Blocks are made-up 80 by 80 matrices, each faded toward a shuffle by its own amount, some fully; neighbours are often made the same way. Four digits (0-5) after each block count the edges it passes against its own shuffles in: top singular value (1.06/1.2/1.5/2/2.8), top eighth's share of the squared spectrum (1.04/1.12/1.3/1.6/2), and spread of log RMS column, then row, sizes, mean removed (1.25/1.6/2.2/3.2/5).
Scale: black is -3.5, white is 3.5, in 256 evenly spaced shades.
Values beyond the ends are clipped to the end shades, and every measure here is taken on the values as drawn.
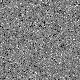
0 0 0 0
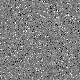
2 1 0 0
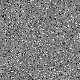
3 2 0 0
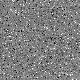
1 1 0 0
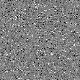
3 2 1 1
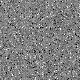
3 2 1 0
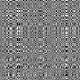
5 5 4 4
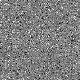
3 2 1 0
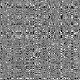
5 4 3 3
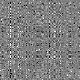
5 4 3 2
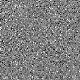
4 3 2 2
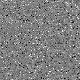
3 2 0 1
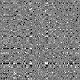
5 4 2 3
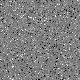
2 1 0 0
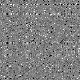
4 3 1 2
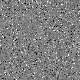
2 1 0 0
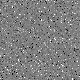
0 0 0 0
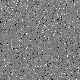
0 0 0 0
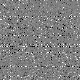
2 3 1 3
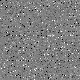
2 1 0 1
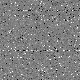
2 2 0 1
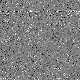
2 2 1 1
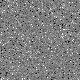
0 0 0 0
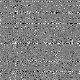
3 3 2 3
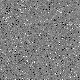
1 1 0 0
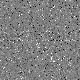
1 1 0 1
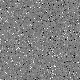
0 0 0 0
